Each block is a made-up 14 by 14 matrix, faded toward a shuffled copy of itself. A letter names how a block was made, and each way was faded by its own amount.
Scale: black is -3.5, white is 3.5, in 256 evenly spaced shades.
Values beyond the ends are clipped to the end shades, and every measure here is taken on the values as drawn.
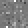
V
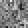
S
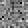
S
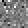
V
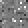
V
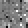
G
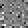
G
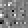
G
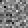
S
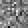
S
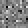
V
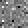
V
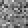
S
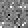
V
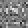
G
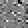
G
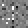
G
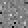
V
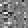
G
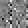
G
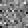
S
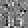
G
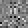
G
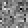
S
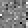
G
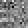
G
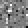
V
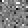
V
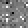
G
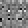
G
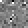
V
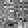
G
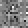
G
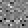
G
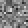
S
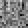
S
